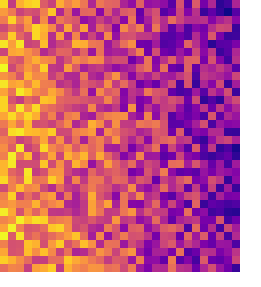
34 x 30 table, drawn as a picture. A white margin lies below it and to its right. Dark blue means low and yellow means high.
Overall the values sit about 50% of the way up the scale. Values rise toward the left. Fine speckle covers the field. No row or column stands out.
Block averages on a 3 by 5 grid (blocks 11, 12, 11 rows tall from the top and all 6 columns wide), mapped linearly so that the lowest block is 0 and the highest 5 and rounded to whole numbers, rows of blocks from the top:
53210 / 54310 / 54310
